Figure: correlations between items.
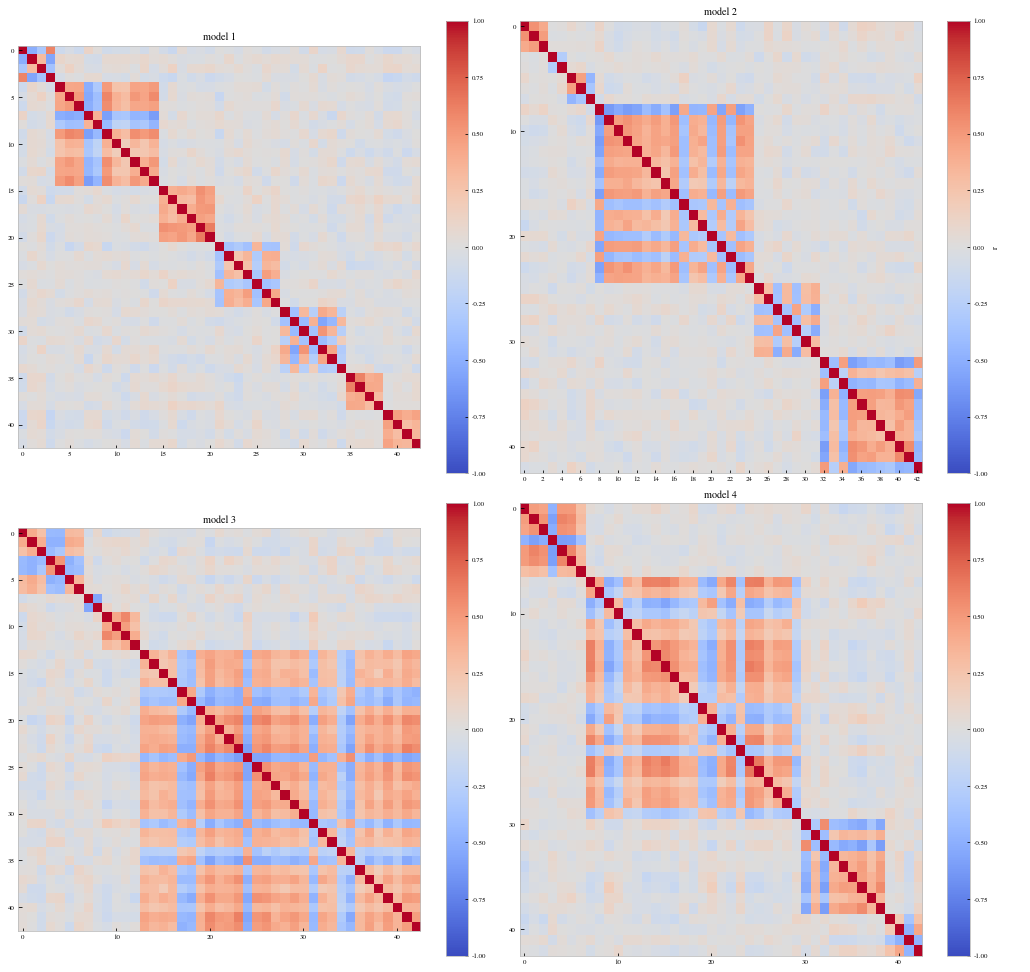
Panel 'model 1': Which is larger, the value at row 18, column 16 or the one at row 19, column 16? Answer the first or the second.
the second
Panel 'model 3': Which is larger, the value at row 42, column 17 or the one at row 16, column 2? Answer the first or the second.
the second
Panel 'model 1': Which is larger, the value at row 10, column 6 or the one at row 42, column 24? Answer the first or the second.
the first
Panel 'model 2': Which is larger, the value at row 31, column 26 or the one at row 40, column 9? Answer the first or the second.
the first
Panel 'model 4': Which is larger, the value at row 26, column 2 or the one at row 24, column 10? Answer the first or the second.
the first
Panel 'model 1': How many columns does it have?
43
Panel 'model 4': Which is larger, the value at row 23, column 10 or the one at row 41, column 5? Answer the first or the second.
the first
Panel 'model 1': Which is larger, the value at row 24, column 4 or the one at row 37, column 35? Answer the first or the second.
the second
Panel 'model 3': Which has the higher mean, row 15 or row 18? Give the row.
15
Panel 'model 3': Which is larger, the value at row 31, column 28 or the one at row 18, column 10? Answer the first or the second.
the second
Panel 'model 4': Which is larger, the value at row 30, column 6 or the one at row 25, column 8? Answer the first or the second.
the second
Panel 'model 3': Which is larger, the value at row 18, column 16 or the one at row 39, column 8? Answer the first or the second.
the second
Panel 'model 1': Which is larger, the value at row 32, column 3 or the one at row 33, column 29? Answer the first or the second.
the first
